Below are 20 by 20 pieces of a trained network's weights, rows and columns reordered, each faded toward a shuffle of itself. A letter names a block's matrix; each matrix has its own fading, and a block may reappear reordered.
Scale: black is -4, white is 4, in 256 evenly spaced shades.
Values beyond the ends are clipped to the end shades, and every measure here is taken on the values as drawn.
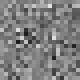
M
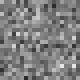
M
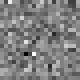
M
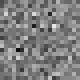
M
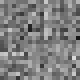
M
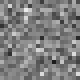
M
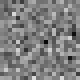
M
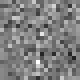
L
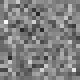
L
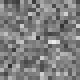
M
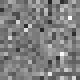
L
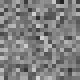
M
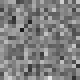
M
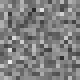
M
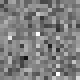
L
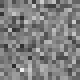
L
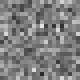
M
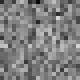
M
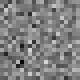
L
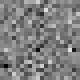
L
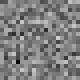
M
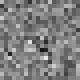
M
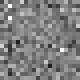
L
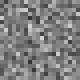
L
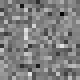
L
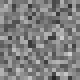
L
